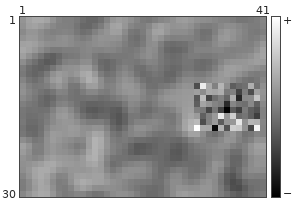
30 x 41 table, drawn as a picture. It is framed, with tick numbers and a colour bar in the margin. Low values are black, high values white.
Mirror symmetry: none. Histogram: heavy tails on both sides. Grain: blotchy. Odd patch: rougher, in the middle right. Slope: none. Roughest part: middle right.
